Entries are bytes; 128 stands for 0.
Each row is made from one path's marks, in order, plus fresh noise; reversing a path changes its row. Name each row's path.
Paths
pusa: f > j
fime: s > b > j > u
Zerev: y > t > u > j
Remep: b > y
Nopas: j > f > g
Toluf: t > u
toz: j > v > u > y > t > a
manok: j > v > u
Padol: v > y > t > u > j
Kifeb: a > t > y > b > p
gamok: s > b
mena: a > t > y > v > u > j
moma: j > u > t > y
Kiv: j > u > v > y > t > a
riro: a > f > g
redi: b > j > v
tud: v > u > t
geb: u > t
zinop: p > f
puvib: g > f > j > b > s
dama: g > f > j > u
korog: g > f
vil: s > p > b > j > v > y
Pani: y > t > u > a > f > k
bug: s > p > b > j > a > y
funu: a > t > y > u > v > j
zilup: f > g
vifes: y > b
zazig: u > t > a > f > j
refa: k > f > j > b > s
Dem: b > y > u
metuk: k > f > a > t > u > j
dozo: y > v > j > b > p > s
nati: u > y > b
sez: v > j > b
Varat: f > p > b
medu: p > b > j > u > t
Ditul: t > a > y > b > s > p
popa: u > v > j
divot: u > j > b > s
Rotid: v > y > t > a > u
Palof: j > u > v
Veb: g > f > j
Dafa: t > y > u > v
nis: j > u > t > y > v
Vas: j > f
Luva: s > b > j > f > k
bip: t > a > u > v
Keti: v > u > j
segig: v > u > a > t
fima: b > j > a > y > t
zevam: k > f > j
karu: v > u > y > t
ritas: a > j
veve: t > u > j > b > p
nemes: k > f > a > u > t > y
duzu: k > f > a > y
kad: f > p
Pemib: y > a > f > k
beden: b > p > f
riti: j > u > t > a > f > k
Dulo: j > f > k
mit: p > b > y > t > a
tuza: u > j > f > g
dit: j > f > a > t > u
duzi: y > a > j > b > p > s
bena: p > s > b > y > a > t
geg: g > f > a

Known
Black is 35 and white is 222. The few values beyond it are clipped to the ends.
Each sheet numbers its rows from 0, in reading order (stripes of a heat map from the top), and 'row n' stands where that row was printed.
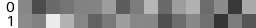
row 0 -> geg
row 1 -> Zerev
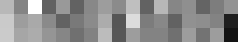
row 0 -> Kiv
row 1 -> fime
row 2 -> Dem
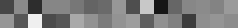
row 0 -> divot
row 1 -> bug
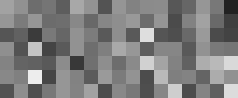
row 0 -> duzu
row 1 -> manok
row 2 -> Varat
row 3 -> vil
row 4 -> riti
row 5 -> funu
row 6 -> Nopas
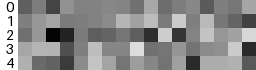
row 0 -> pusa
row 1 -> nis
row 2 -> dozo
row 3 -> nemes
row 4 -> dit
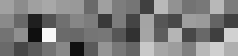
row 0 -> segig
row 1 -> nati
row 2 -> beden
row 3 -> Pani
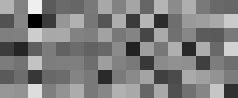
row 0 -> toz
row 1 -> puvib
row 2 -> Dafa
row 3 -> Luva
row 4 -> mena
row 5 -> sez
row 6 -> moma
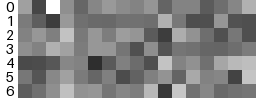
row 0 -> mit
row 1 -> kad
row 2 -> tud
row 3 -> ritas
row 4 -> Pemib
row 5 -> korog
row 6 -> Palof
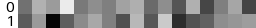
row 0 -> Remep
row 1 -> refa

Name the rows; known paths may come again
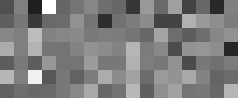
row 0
zinop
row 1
sez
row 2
popa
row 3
Toluf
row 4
zevam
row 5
toz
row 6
Veb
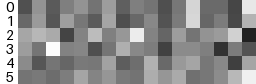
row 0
tuza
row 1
zilup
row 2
nemes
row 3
Padol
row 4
geg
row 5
zazig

